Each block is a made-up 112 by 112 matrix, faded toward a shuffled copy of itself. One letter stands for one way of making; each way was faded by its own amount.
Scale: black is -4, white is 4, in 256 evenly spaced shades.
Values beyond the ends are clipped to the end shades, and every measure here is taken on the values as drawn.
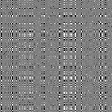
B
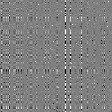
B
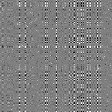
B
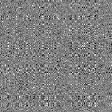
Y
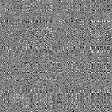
Y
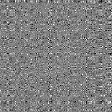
Y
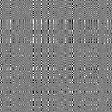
B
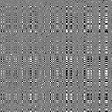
B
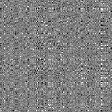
Y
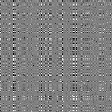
B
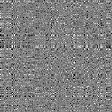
Y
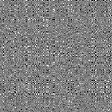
Y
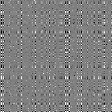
B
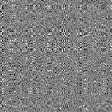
Y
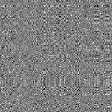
Y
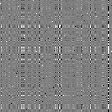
B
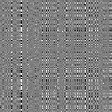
B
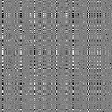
B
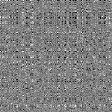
Y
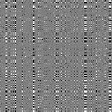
B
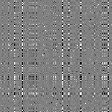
B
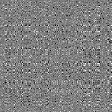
Y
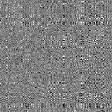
Y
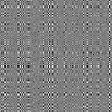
B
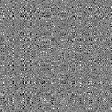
Y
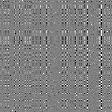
B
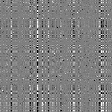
B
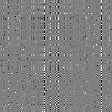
B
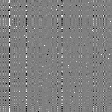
B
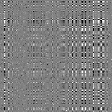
B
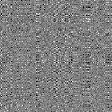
Y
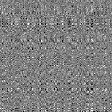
Y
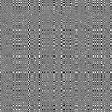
B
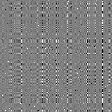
B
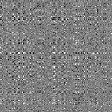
Y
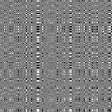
B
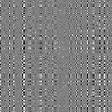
B
